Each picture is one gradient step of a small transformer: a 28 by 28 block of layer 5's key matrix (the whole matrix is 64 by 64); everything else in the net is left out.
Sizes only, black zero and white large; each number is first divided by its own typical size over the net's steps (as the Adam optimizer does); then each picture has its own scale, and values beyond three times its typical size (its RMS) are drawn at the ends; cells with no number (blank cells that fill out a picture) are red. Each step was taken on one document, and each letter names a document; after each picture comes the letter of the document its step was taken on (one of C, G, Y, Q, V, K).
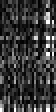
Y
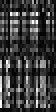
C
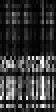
C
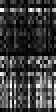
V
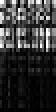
V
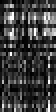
Y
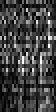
Y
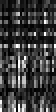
Y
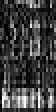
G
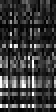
Y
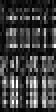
V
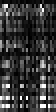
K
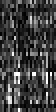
G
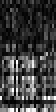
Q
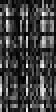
K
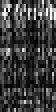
G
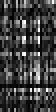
G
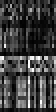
V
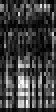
V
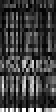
Q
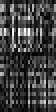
V
